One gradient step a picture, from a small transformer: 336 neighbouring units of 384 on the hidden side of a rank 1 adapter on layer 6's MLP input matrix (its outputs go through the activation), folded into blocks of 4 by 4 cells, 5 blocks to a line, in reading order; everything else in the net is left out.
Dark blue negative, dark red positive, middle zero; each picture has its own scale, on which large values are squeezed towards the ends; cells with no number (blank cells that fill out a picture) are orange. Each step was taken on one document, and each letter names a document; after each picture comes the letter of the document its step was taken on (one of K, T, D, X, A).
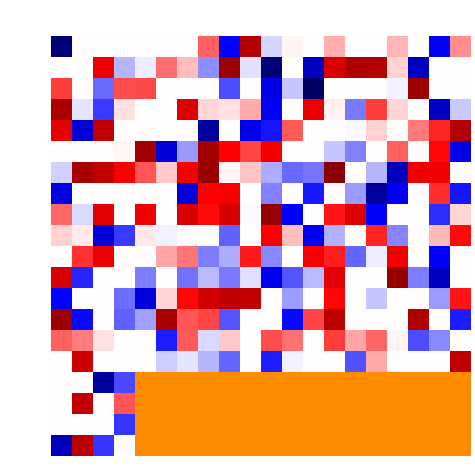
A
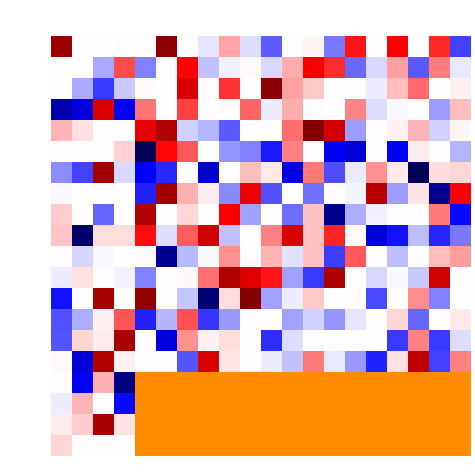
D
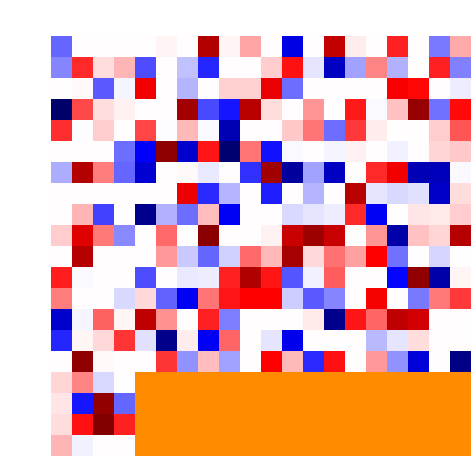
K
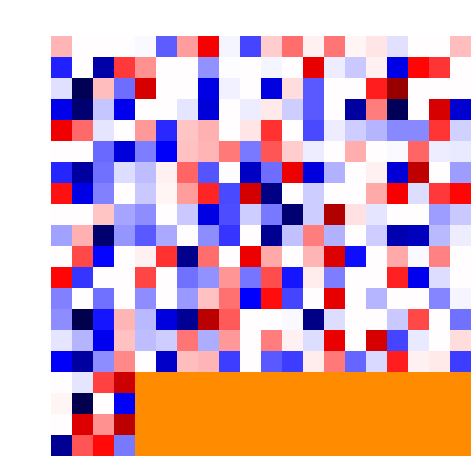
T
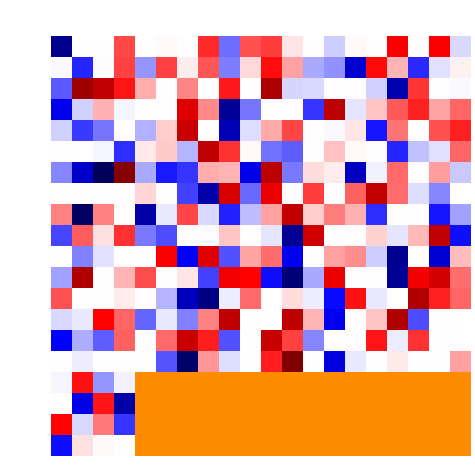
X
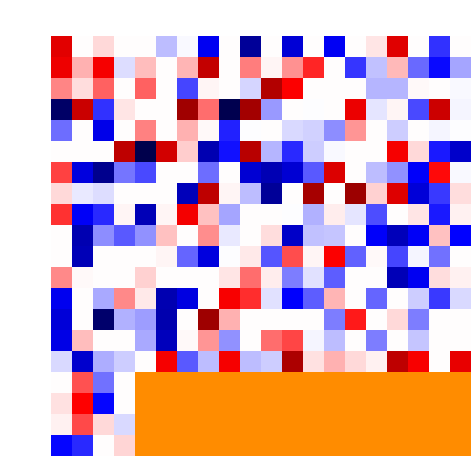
K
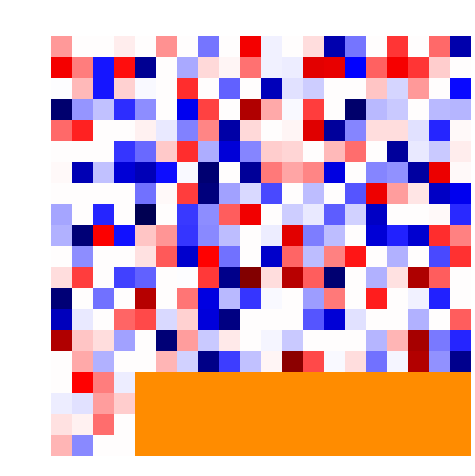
D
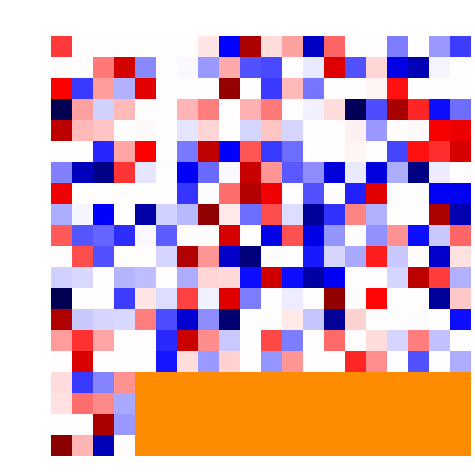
A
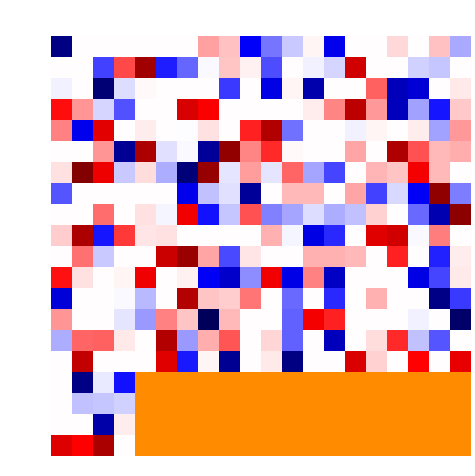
A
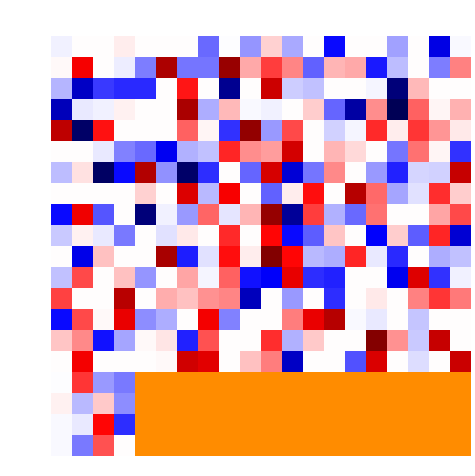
X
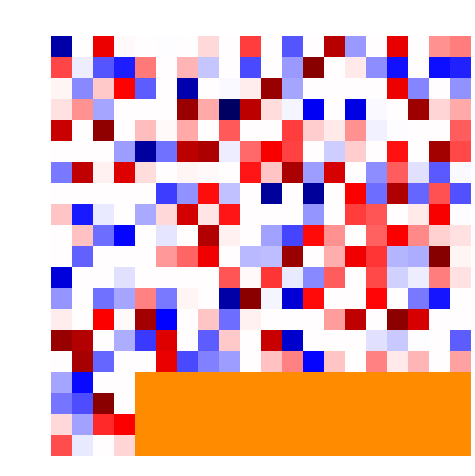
K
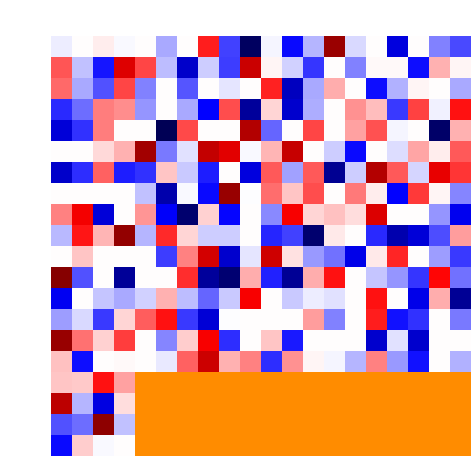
X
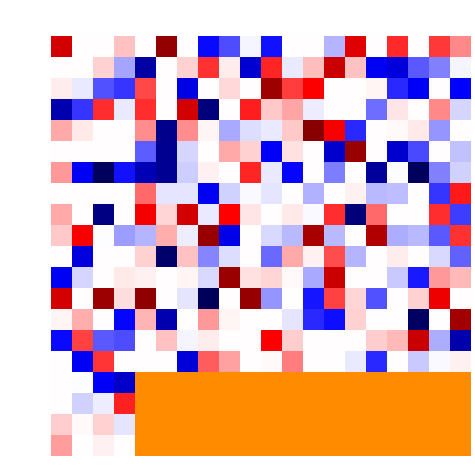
D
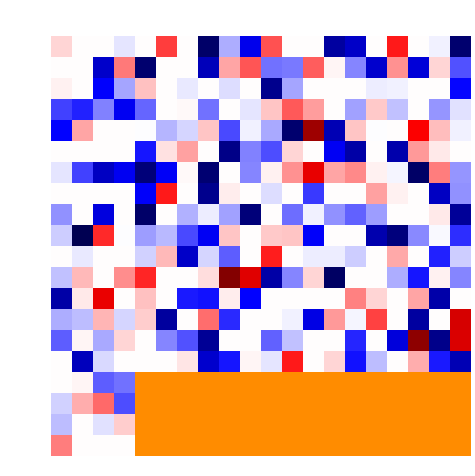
D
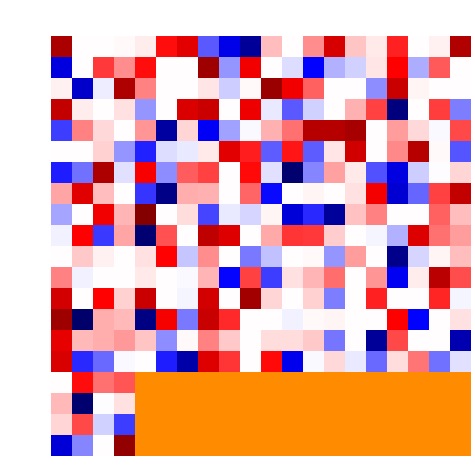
T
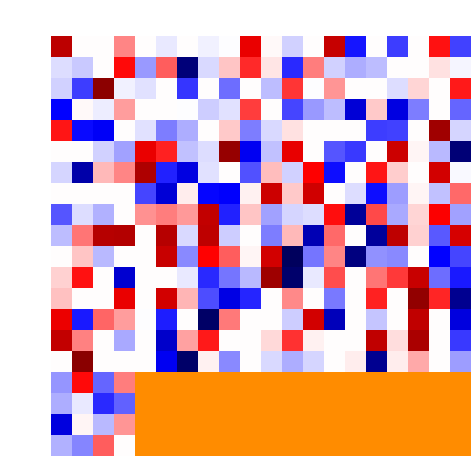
X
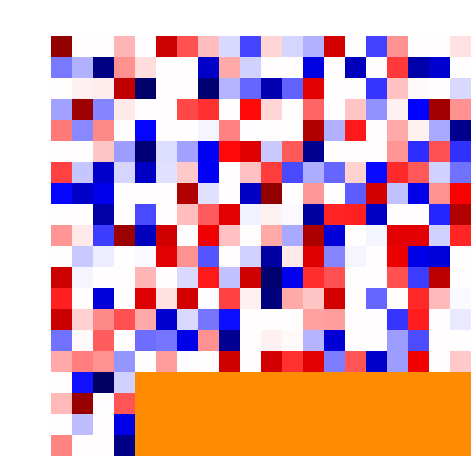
T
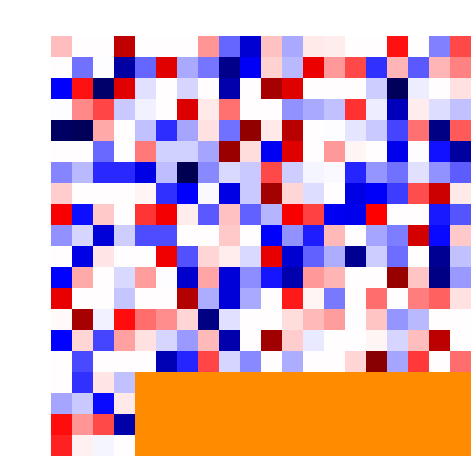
X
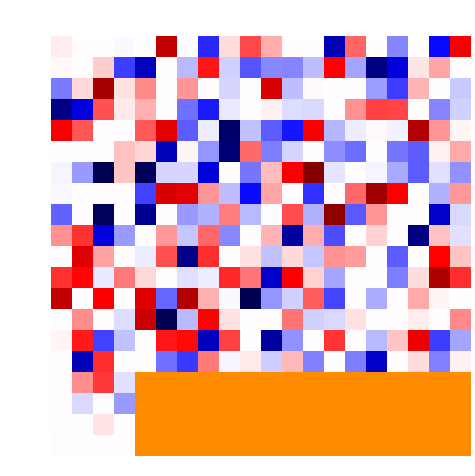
D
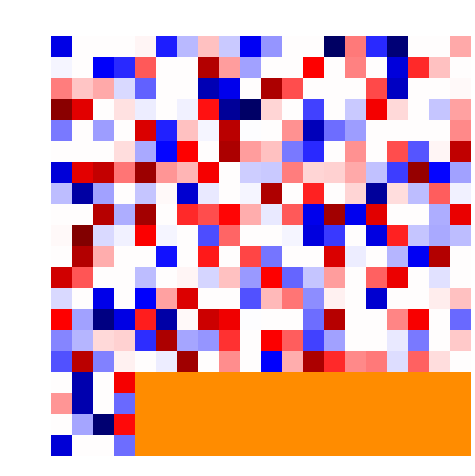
T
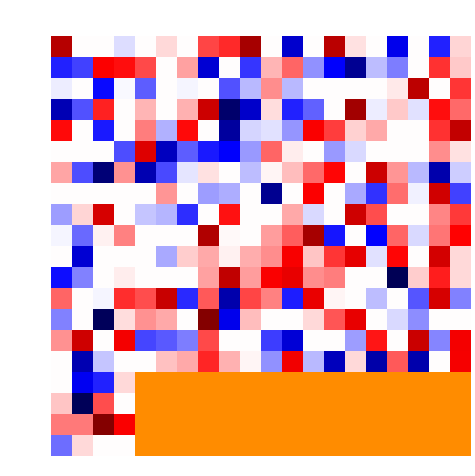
K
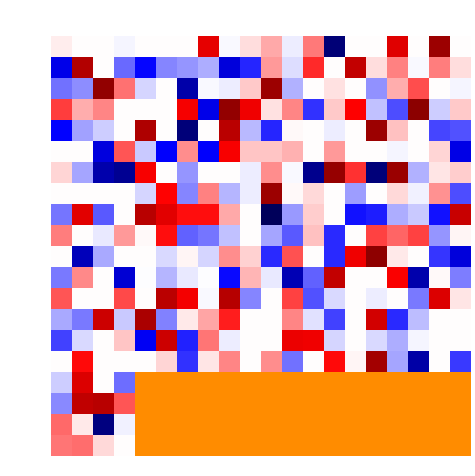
X
